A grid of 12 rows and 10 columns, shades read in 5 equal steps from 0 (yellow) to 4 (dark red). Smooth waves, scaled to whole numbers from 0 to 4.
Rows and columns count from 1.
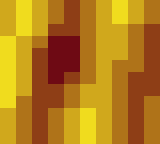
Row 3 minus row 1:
0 0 0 1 0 0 0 1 1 1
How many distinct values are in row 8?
4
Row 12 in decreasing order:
3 3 2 2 2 2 1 1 1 0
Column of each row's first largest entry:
5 5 4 4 4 4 4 3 3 3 3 3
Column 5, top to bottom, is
3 3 3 4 4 4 3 2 2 1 1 1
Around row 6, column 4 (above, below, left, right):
4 4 3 4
